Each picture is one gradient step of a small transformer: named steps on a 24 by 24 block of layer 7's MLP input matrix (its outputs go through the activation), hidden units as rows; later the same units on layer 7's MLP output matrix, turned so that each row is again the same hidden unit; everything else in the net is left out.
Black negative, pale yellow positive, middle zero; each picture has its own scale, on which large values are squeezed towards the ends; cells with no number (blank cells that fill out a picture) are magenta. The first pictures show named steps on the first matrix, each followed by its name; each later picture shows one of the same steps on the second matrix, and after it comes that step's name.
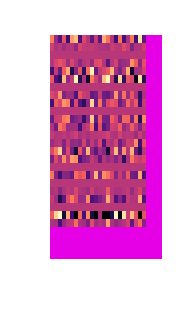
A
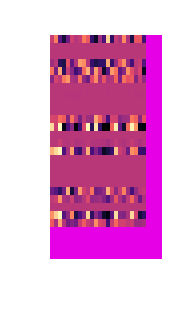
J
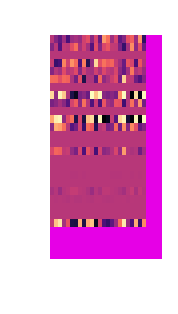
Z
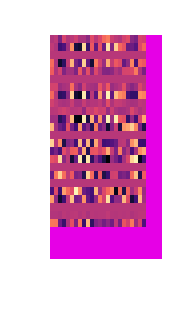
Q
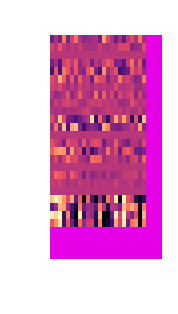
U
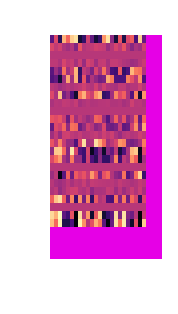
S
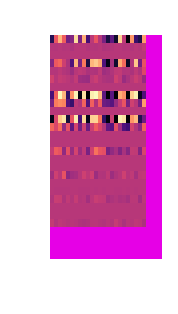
Z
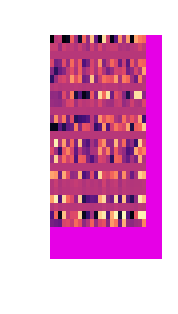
U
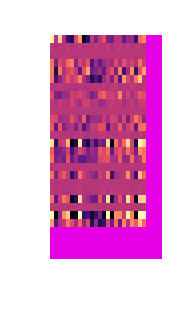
S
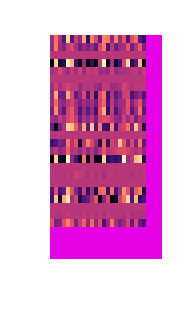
Q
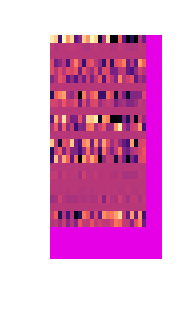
A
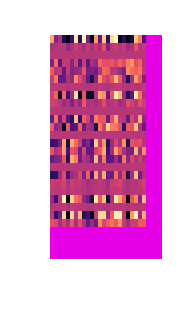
U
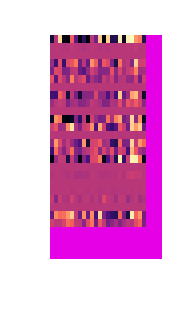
A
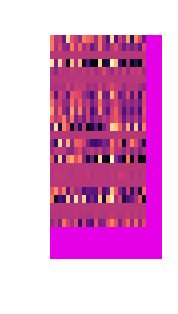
Q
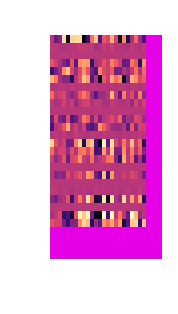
S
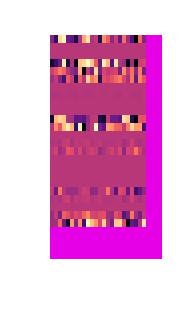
J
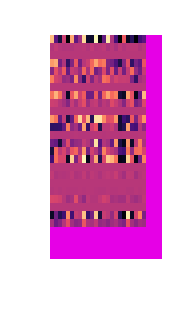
A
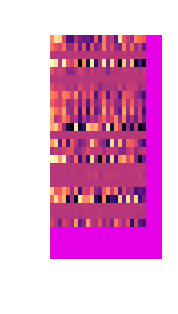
Q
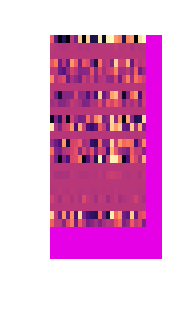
A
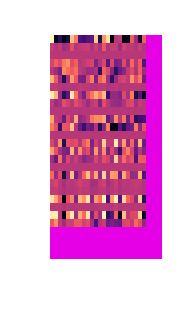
U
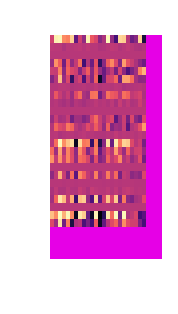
S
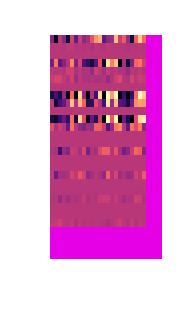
Z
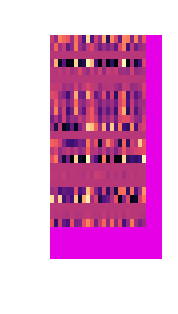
Q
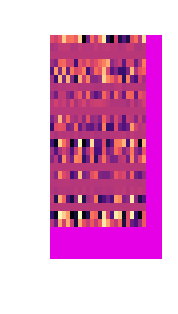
S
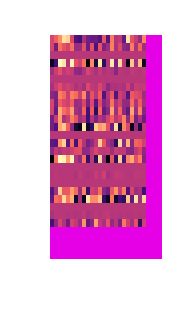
Q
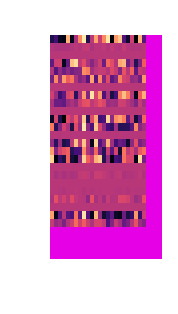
A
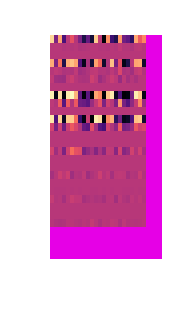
Z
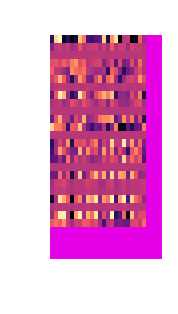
U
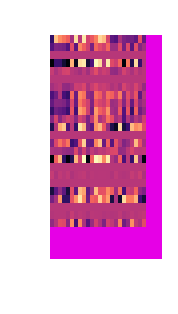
Q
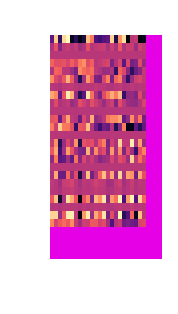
U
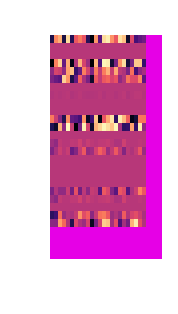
J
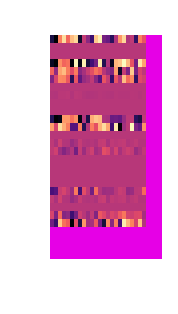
J
